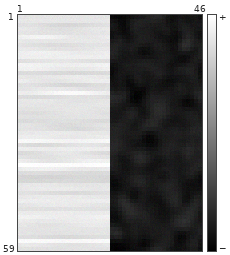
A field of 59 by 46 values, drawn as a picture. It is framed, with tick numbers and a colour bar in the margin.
The table splits into one row of 2 panels. Panel 1,1: very high, streaked across, faint in contrast. Panel 1,2: very low, blotchy, faint in contrast.
